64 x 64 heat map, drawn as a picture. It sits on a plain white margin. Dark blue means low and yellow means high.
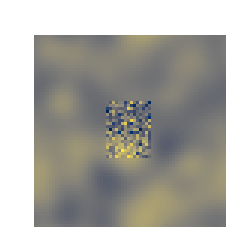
No overall slope runs across the table. The centre is the roughest part. An odd patch, rougher than its surroundings, sits in the centre. The distribution is heavy-tailed on both sides.
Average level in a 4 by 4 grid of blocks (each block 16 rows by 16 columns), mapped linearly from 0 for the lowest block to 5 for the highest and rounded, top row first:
2222 / 2000 / 4313 / 1053
